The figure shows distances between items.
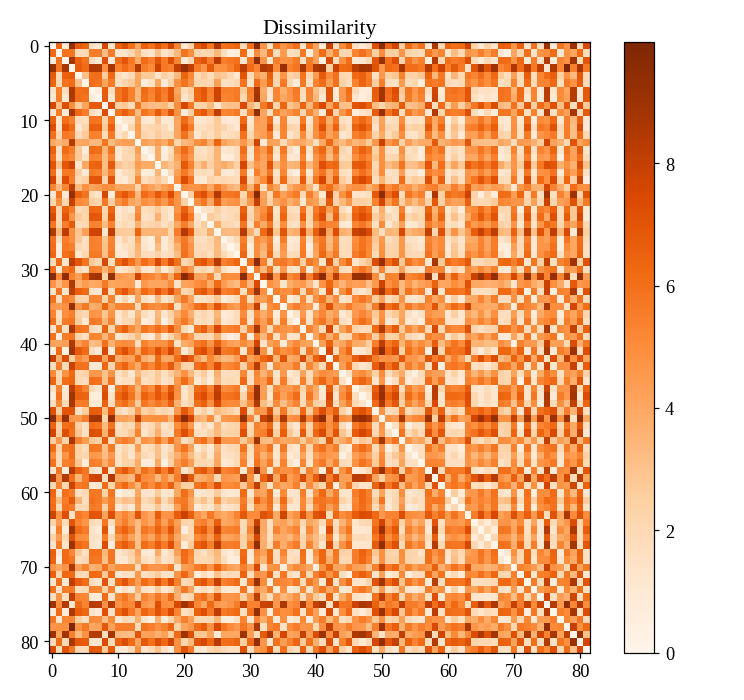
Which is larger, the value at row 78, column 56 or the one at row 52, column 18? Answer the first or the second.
the first
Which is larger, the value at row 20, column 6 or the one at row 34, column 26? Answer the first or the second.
the first
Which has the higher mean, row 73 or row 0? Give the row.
0
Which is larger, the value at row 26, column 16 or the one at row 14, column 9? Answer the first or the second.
the second
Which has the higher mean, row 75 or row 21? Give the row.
75
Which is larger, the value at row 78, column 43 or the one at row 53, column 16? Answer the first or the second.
the second
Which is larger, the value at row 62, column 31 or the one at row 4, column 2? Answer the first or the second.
the second
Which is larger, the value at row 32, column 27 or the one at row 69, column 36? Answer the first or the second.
the first
